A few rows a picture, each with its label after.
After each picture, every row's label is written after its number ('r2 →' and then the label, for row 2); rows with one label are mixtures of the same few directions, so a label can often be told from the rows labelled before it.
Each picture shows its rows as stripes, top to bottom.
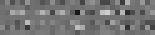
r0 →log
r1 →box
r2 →log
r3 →log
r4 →box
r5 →log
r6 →log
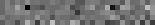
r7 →log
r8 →box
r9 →log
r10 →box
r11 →box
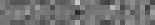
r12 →log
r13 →box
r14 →log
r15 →box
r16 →log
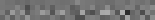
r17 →log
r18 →box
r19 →log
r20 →log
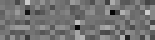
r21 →box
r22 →box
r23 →box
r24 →log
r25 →log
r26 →log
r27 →log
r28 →log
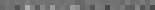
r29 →log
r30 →box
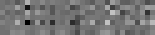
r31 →box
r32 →box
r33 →box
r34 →log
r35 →box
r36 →log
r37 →log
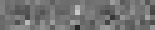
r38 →box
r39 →log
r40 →log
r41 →box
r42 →box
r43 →log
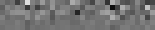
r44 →box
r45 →box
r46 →log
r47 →box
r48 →box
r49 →box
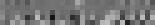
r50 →log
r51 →log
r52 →box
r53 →box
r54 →log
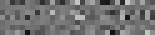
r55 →log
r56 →log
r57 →box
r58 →log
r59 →log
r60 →log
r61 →box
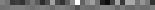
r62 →log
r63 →log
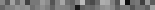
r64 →log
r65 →log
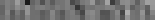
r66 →box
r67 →log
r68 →log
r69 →log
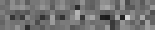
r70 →log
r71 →log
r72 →log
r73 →log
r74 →box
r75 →box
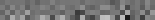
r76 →box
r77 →log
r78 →log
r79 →log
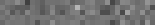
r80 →box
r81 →log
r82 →log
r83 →log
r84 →box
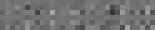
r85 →log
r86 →box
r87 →box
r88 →box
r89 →box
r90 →log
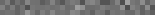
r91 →log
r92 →log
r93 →box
